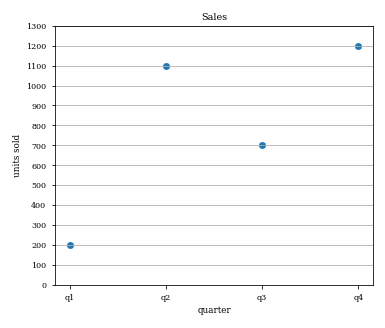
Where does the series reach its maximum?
q4
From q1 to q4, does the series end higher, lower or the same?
higher
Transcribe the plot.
Title: Sales
x-axis: quarter, ticks q1 q2 q3 q4
y-axis: units sold, ticks 0 100 200 300 400 500 600 700 800 900 1000 1100 1200 1300
Values:
200 1100 700 1200
